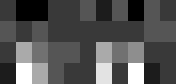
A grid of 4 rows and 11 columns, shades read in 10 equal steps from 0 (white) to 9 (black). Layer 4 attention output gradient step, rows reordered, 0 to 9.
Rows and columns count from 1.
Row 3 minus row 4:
-1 3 2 0 -1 0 2 -2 4 -1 0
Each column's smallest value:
6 0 3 6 6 6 1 5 0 6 6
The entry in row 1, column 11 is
7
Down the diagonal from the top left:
7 7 5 6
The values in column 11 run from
6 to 7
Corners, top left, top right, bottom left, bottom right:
7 7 8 7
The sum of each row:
81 73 60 54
